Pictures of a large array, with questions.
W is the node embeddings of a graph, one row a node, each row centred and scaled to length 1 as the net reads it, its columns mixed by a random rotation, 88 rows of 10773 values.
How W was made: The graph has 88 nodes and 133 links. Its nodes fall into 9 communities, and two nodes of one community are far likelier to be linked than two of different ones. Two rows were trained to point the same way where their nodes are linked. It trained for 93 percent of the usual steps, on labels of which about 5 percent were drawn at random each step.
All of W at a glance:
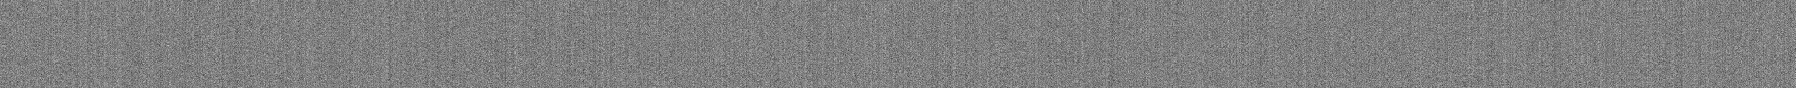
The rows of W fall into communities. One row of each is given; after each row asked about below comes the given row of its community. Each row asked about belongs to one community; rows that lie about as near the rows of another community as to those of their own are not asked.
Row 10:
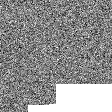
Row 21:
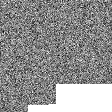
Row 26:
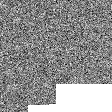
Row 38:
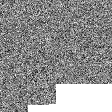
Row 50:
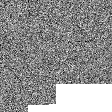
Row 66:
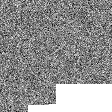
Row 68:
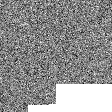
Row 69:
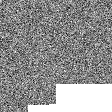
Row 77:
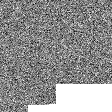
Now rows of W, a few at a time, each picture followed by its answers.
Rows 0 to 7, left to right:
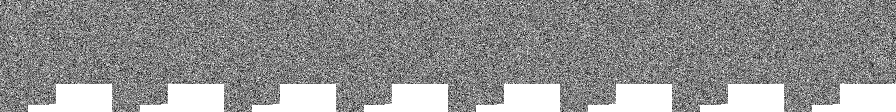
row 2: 21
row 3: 26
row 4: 66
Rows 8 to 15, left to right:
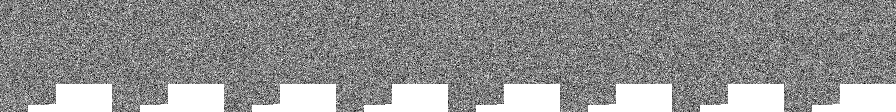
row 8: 77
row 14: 50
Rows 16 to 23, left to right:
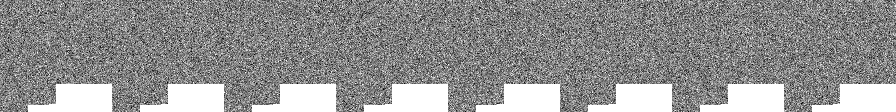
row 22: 66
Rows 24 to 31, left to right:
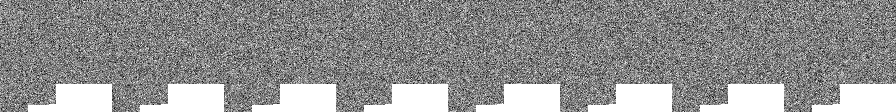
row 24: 10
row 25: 68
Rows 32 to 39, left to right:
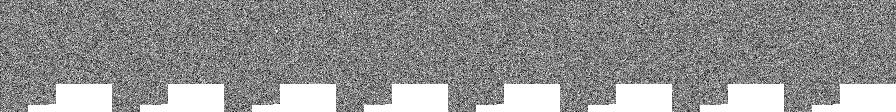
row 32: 50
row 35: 10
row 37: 50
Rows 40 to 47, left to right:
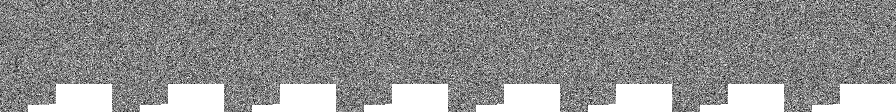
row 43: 69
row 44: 10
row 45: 26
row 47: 77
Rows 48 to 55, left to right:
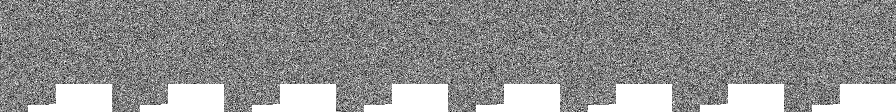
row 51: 68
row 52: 38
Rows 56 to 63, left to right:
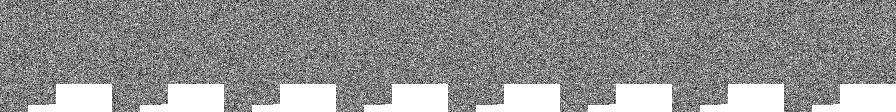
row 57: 68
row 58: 10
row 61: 68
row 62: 69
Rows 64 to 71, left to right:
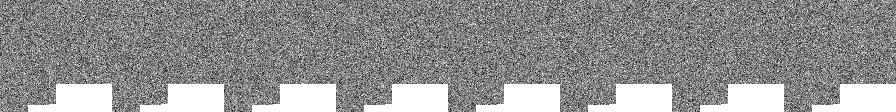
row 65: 26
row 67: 38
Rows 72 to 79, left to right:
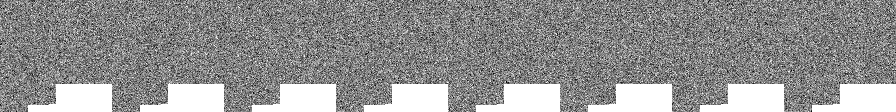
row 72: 66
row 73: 21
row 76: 10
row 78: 68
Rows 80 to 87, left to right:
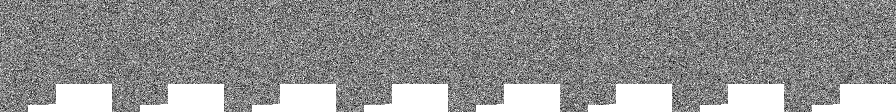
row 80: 21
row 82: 50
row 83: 69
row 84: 50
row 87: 38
